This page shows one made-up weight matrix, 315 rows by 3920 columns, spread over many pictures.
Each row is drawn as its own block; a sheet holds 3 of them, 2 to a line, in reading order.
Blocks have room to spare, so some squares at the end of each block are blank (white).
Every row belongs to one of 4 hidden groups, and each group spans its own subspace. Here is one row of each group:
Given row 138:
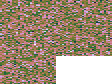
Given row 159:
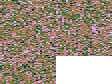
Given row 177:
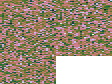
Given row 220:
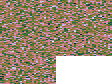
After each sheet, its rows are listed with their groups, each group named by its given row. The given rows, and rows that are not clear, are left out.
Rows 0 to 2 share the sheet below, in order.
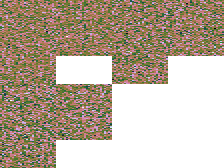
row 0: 177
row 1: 159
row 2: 177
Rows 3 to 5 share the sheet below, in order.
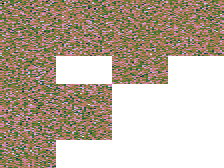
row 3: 159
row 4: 159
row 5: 220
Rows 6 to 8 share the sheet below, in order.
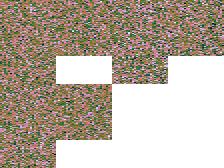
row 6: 159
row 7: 138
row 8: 138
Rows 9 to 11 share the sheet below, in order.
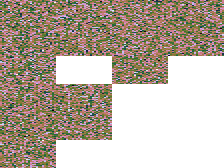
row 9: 159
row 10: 138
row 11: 177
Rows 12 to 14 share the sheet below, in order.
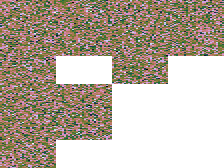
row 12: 138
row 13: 220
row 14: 159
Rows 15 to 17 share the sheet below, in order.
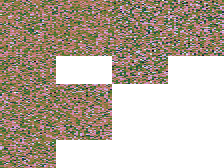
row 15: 138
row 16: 159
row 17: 138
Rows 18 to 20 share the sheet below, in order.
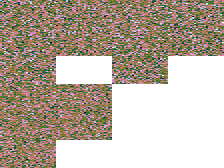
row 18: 159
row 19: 220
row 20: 138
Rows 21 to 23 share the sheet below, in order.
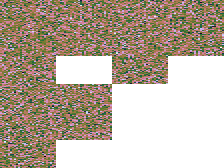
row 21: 138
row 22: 138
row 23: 220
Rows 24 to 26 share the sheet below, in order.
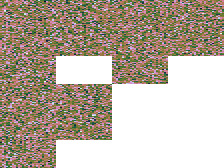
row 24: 177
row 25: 159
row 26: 177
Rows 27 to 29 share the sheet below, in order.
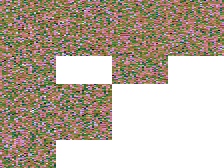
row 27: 138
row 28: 138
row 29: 177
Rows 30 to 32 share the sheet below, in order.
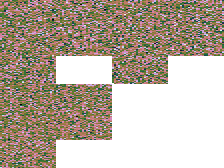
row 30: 177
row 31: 220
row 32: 220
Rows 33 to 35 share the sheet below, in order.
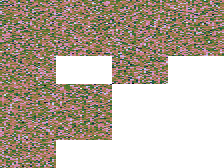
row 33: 159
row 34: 220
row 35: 177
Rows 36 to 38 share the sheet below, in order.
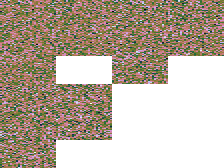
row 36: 159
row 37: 159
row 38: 138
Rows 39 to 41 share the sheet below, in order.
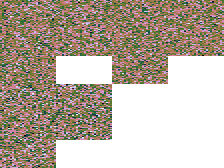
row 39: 177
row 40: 159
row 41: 159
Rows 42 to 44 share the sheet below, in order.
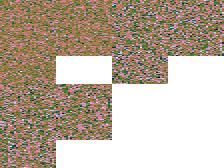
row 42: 138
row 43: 220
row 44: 138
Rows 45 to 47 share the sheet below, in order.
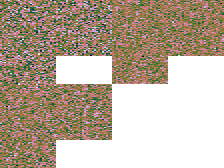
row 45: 159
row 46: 177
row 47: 177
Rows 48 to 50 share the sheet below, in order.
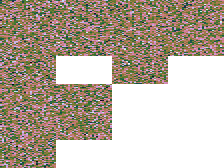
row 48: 138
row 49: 138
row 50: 159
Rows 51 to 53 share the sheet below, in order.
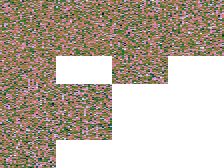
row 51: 220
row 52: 138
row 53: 177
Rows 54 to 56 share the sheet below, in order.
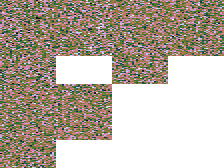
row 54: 138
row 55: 177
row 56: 159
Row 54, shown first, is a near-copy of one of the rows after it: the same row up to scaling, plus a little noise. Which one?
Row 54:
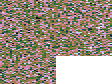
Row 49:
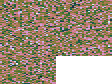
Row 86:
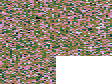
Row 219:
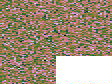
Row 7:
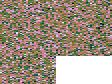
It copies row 86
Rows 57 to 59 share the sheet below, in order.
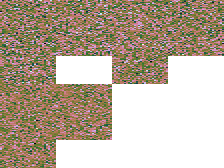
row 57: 138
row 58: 138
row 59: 138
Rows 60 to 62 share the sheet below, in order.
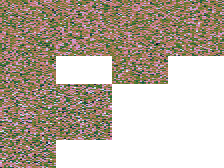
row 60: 177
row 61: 177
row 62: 220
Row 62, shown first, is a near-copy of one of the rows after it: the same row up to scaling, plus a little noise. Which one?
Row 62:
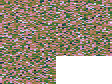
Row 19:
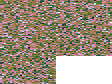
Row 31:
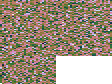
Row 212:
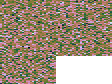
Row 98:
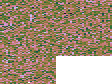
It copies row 19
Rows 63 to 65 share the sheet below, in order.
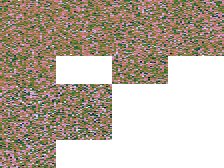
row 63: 177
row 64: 159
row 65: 159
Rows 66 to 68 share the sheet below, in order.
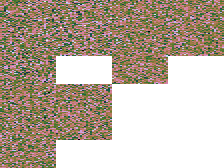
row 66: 177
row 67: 220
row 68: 138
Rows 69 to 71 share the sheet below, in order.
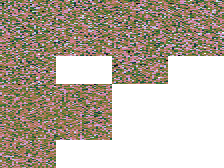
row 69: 159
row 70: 177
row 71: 177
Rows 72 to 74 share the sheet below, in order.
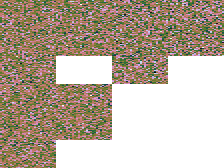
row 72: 177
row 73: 159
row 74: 138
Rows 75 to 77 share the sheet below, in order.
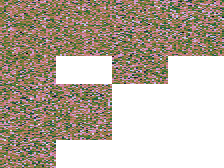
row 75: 177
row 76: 220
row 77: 138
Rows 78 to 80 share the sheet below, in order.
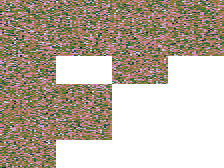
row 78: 138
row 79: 177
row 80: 138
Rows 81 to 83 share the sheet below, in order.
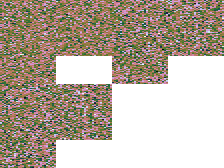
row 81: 138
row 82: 177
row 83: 177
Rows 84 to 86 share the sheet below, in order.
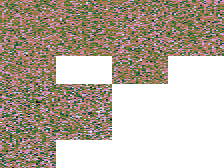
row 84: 177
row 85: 138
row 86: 138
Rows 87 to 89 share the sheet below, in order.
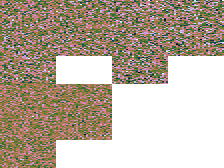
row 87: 177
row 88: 177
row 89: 159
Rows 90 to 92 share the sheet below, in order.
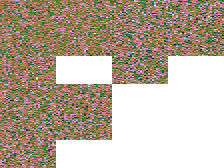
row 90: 159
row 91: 220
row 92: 177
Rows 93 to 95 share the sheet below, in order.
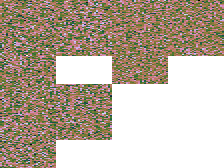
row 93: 177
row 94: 220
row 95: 220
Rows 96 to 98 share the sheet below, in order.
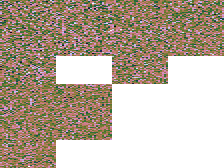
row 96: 159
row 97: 220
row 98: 220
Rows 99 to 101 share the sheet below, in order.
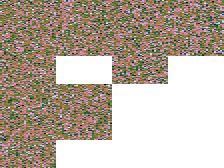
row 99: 159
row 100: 159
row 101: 138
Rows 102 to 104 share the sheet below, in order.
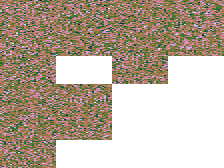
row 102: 138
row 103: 177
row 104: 138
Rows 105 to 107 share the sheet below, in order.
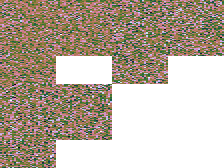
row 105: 220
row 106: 159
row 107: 138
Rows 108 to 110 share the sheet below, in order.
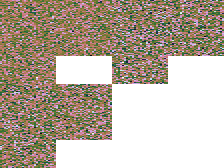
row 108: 159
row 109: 138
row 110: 138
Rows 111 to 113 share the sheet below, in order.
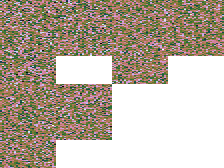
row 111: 159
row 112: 177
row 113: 220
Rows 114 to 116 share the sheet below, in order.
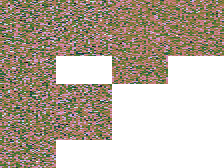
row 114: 220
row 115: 138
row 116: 159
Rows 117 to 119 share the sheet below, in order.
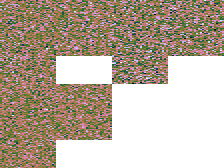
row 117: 177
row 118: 220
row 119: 138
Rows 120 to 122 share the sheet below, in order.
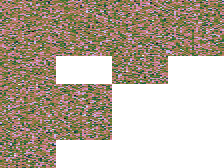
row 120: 138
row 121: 177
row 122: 177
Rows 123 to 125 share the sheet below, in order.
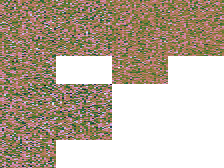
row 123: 220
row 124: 220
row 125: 177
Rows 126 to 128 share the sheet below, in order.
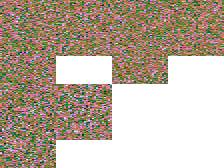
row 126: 220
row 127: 177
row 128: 177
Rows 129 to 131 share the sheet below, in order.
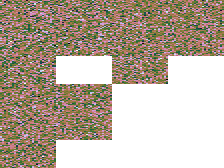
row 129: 138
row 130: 138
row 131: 159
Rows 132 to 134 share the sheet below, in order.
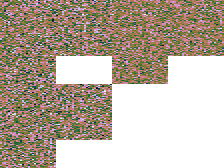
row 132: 177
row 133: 138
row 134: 177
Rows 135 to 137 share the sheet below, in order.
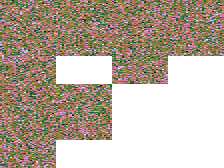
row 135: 159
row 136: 159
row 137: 159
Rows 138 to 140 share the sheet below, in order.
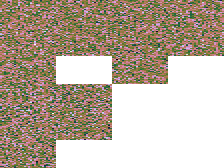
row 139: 177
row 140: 159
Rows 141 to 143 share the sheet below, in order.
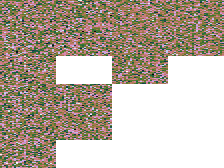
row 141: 177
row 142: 177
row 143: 177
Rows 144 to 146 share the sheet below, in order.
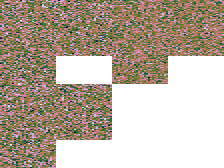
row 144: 220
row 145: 159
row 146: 177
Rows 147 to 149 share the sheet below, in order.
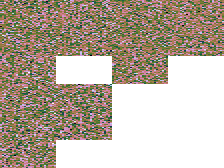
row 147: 159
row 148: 138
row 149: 177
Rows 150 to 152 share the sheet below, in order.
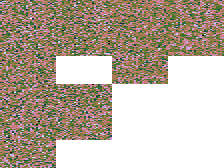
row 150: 159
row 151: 177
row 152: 220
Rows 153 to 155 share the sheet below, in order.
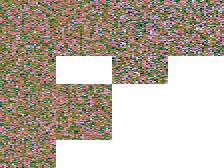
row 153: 177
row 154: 138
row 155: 177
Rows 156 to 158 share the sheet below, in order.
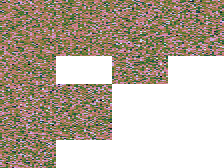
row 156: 159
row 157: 138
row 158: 220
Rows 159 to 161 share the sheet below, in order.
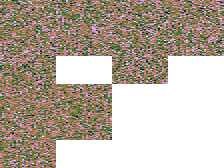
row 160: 138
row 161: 138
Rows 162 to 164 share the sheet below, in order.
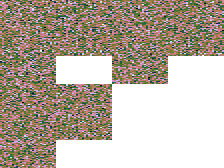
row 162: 159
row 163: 159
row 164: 159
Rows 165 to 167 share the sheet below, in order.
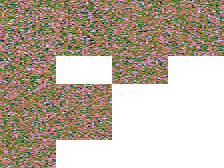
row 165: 177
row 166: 138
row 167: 177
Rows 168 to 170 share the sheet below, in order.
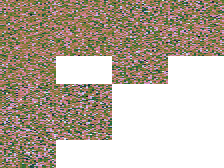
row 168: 138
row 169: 159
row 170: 177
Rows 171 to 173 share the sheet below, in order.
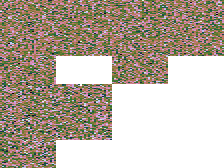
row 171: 138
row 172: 159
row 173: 138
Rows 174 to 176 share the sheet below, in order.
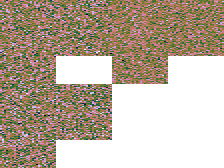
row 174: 138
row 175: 220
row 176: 159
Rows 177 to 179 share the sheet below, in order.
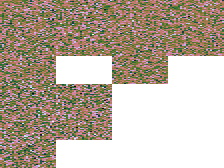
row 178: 220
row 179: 159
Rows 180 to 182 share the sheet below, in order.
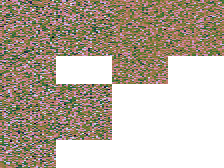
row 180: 159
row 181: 159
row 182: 159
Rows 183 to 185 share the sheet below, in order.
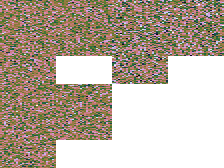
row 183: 138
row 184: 138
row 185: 177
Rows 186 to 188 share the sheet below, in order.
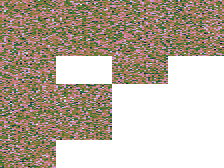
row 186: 177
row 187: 159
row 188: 220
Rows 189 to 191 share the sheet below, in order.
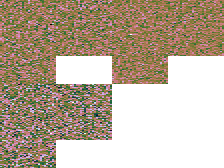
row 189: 220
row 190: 220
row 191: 177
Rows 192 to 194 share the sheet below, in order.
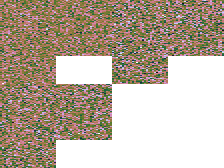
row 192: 138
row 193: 220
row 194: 177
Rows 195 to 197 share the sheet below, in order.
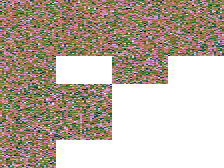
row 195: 159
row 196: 138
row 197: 177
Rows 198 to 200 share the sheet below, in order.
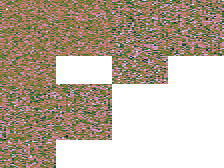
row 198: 138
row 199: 220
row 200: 138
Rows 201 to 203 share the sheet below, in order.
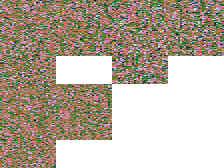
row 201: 138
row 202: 177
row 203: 138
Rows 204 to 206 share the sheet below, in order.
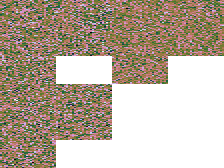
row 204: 159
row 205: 138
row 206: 177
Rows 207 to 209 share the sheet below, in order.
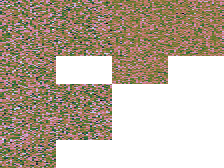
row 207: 159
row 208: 220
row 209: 159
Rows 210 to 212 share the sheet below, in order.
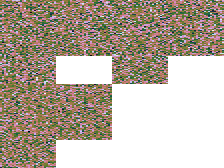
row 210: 159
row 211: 138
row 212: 220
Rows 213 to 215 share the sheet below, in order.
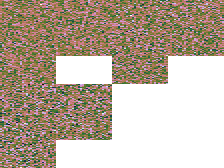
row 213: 177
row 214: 220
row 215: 220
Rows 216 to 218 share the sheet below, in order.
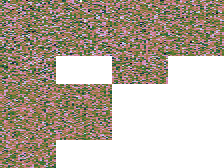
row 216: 138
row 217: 138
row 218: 177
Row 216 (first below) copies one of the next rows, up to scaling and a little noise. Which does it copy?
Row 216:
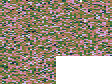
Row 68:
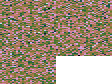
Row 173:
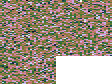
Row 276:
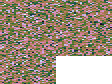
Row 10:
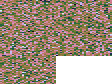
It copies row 173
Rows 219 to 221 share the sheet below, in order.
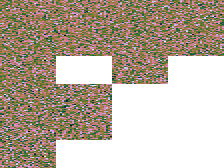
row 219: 138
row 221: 220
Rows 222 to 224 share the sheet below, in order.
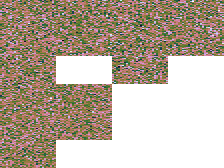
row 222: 138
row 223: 138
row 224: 159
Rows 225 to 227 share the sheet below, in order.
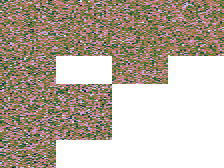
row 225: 138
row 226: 138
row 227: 220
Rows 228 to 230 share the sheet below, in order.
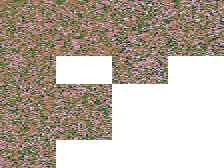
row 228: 177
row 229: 138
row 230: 159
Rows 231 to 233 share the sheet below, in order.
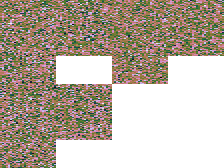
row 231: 177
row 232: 177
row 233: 138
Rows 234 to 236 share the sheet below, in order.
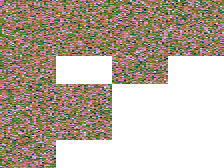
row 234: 138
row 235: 159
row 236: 159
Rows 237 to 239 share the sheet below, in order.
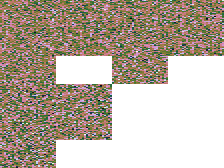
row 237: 177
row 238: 220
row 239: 159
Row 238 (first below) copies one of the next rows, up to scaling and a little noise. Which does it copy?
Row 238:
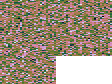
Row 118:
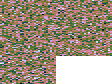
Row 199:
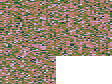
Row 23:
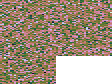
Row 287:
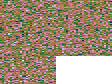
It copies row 199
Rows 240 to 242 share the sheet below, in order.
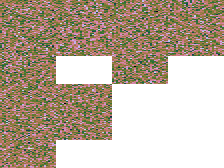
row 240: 177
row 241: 159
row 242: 177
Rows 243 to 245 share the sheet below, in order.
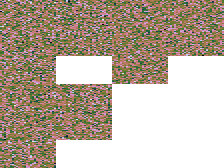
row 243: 159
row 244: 159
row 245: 138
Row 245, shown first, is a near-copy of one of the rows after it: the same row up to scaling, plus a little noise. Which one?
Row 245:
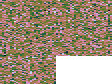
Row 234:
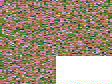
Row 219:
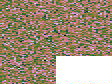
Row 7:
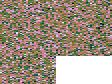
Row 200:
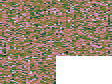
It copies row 200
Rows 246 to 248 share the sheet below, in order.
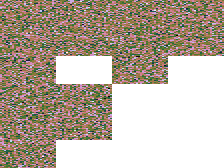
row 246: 138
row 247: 138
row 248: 159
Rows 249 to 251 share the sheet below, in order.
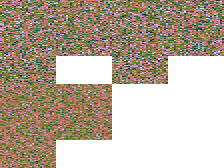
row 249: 220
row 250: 138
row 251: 159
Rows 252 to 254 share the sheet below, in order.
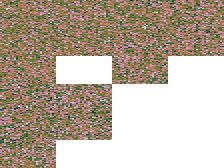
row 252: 138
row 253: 177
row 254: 159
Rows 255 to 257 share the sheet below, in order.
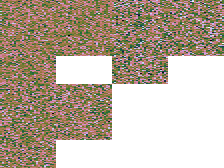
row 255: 138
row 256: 138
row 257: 159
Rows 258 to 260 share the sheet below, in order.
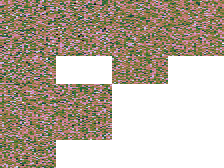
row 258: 220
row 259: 177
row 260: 159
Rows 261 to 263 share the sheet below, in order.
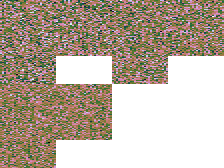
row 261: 159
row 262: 159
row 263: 138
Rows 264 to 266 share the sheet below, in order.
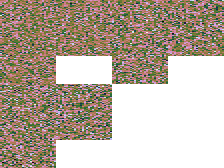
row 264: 220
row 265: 177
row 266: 177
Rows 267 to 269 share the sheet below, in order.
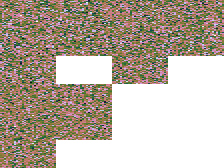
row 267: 177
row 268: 138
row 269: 138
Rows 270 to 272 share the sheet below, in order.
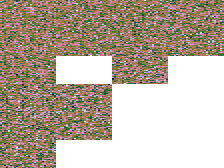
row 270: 159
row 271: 220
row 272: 177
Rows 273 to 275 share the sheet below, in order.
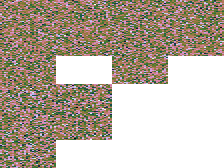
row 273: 138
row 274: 159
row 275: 159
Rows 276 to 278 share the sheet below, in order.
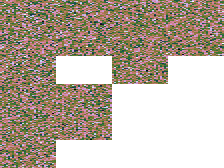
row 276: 138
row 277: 138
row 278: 159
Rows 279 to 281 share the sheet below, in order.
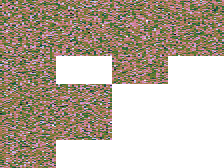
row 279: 220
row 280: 177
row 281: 220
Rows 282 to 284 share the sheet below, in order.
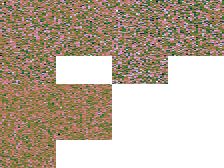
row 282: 159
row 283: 177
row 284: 177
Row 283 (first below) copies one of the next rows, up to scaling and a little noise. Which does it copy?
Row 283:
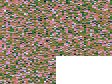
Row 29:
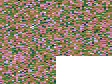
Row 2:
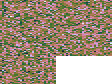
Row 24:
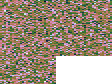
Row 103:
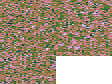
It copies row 24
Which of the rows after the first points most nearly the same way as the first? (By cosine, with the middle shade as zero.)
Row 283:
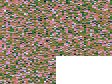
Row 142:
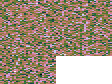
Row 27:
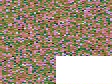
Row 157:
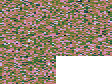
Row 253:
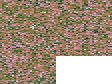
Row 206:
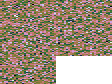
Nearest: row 253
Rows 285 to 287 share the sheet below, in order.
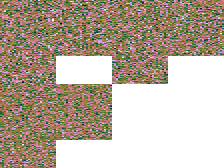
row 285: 177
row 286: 159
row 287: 220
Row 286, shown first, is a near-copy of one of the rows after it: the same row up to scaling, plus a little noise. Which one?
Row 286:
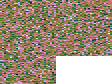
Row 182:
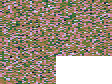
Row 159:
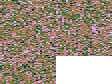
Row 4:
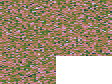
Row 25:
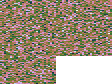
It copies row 25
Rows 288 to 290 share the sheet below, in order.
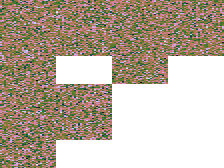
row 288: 159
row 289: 220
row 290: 159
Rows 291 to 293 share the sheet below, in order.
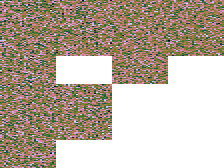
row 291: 177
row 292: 159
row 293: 159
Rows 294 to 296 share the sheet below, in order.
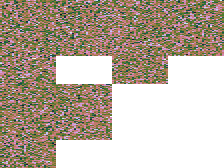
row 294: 220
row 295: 177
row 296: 177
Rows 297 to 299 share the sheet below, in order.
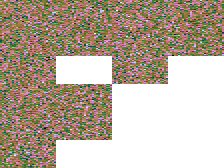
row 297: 138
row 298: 177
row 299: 177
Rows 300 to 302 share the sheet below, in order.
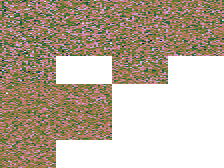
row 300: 177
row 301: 138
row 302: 138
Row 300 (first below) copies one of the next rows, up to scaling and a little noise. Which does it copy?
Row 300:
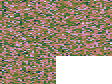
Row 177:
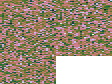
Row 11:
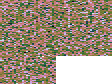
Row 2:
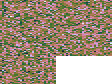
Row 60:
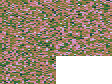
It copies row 2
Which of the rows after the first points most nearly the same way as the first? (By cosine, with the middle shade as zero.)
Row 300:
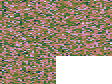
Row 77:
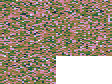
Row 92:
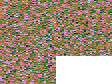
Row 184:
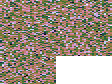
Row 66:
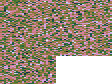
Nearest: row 66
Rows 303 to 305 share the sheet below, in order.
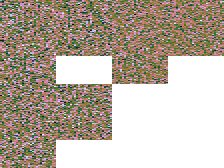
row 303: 177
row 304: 220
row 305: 159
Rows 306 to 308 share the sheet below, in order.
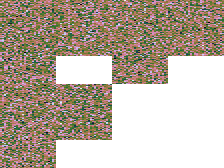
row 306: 177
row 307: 159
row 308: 177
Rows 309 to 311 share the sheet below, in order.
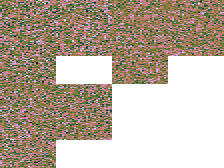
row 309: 138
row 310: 177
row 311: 220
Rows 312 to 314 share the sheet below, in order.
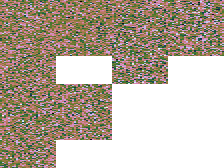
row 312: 138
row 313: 177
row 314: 159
